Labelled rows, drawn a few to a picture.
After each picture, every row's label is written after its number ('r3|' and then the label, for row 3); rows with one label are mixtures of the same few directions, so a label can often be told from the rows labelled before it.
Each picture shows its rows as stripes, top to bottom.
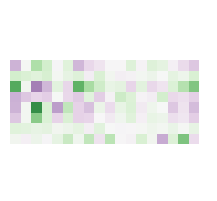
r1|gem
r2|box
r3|gem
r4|box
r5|gem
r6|gem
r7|box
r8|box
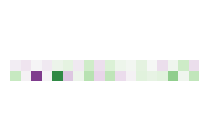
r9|box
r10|gem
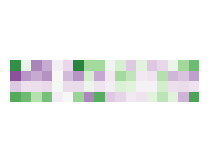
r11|gem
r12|box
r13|box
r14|box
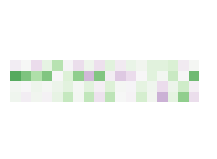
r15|gem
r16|box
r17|box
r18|box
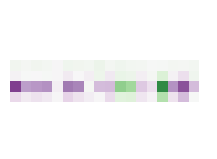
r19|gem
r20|box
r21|box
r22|box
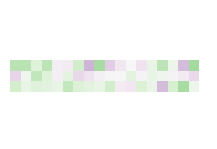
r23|box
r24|gem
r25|box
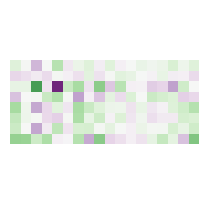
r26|gem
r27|box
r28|gem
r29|gem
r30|gem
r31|gem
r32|gem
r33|box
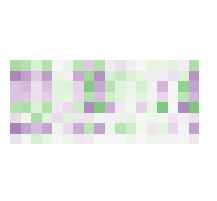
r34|box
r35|box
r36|box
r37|box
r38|box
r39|gem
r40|box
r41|gem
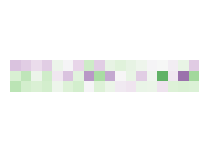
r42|box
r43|box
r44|box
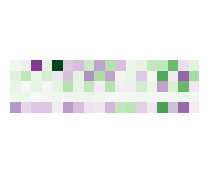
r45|gem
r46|box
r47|box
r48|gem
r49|box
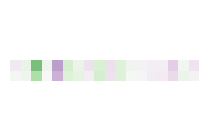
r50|gem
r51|gem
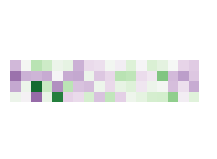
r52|gem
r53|box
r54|gem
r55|gem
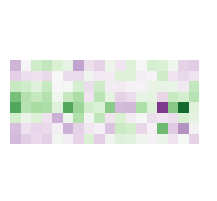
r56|gem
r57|box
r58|box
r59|box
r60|box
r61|gem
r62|box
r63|box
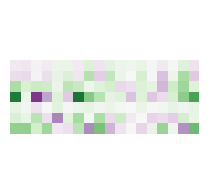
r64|box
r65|box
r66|box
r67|gem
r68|gem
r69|gem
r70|box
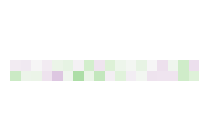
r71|box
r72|gem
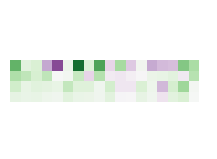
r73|gem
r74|box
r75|box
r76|box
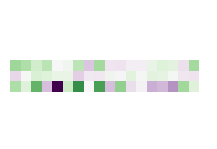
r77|box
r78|gem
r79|gem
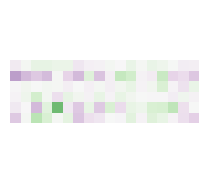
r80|gem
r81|box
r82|box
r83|gem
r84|gem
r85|gem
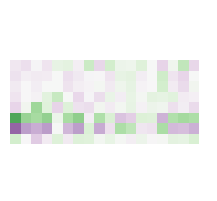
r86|box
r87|box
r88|box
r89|gem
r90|gem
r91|box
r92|box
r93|gem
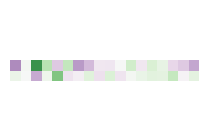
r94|gem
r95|gem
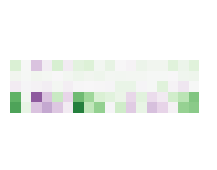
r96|gem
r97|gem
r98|box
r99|gem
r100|gem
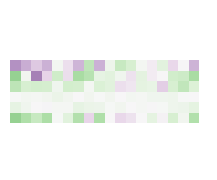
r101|box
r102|gem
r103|box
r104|gem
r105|gem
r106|box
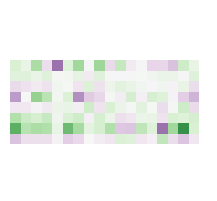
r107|gem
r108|box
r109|box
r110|gem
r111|box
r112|box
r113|box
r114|box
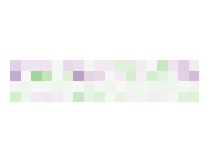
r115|box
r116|gem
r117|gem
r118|gem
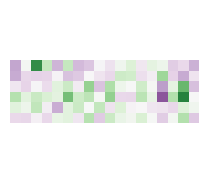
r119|gem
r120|box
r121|box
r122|box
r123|gem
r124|box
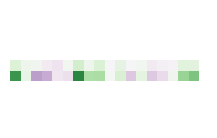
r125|gem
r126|gem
